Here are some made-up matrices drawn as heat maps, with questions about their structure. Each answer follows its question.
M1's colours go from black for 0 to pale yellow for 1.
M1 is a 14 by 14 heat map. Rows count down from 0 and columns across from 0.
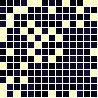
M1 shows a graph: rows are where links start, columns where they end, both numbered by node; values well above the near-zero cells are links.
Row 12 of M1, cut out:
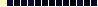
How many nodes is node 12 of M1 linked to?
1
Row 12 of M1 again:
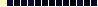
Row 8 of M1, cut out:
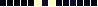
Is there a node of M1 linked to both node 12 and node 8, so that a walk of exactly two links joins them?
no
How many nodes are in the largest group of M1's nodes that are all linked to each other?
3
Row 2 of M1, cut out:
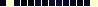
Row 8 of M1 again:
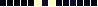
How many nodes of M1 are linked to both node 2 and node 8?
0
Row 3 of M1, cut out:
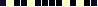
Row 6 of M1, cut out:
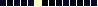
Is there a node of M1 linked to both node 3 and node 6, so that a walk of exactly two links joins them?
no
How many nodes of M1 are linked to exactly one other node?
3
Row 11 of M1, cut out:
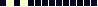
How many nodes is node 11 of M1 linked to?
2
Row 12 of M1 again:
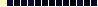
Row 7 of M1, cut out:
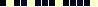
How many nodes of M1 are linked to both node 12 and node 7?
0
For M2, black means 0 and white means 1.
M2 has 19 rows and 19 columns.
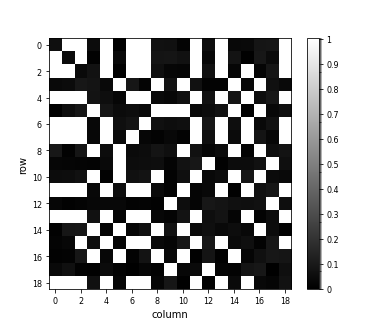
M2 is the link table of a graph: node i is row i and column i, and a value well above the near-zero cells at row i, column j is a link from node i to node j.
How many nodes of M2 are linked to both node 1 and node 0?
7
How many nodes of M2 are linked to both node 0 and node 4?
7
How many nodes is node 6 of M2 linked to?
9
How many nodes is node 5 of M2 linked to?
6
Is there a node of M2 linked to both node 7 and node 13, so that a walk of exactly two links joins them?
yes
